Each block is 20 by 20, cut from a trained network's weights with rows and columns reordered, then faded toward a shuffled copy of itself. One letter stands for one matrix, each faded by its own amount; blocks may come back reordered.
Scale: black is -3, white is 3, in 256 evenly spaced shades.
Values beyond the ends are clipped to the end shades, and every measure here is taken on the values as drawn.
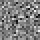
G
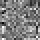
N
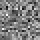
G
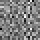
N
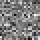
G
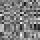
N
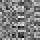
N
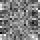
N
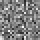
G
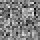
G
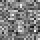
G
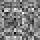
N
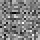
N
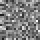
G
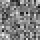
G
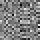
N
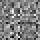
N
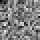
G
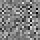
N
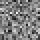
G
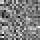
N
